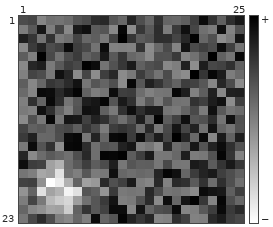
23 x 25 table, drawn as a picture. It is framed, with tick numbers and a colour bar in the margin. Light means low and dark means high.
Average level on the scale: 70%. Ninth with the lowest average: bottom left. Dips: one, in the bottom left. Mirror symmetry: none. Stripes: none.
